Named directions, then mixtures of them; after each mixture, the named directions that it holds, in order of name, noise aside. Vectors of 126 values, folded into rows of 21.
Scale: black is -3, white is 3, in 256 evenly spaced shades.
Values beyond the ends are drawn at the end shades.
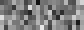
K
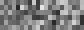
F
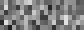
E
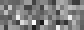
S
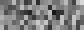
F, K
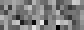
S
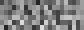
E, K, S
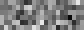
E, S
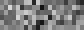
F, K, S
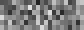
K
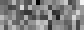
F, K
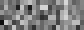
E, F, S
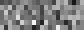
K, S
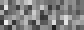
E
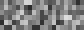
E, S
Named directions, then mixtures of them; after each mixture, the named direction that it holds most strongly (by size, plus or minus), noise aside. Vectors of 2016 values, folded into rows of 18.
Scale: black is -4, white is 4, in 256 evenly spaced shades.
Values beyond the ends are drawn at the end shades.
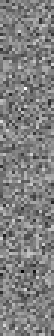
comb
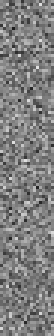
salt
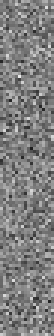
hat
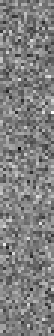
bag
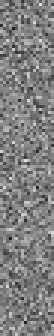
salt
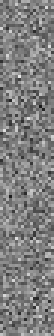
hat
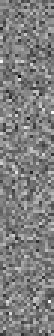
hat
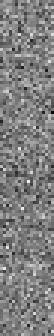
bag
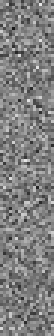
salt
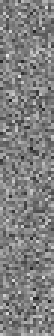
hat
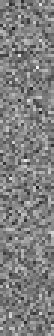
salt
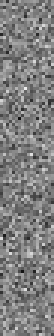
comb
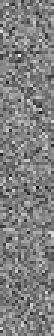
salt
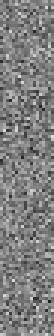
hat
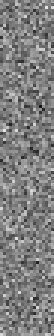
hat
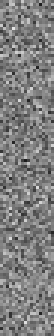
salt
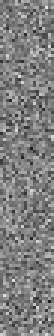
hat
